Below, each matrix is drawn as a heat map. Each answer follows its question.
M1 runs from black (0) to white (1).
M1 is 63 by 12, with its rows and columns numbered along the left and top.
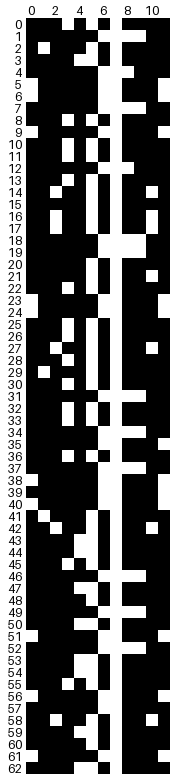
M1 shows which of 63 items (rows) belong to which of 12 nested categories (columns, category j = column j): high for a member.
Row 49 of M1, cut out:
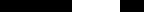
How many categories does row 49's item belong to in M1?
4
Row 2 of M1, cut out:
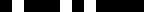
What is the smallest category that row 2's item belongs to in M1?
1
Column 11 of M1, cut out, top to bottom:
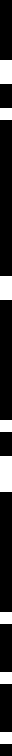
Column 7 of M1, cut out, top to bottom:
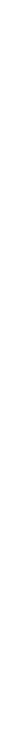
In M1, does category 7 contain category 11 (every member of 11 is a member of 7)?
yes
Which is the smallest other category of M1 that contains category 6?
7
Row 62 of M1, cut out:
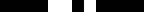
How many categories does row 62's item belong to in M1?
3
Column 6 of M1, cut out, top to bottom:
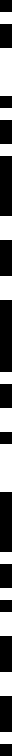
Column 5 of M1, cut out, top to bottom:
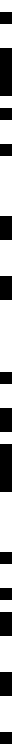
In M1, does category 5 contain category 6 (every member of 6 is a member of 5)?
no
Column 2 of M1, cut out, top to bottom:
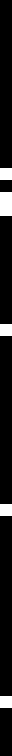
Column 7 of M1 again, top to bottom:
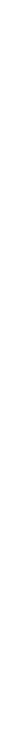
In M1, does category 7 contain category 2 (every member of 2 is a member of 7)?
yes
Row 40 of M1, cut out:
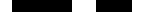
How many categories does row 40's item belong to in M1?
4
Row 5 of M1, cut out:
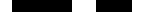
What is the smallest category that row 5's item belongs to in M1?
0
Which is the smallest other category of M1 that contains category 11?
6
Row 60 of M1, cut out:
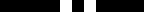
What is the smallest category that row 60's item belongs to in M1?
5
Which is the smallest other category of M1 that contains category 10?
5
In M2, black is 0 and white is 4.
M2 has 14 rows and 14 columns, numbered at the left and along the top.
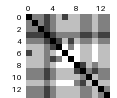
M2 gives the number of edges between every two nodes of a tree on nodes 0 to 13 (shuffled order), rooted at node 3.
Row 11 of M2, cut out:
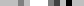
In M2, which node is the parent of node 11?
9
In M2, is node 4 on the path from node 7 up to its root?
yes
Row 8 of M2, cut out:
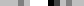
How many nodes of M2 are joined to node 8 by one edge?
1
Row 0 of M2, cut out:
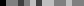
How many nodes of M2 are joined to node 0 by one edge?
2
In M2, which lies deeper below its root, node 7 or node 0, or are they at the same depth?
node 7
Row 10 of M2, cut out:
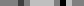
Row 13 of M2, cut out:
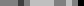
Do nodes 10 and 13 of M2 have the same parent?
yes
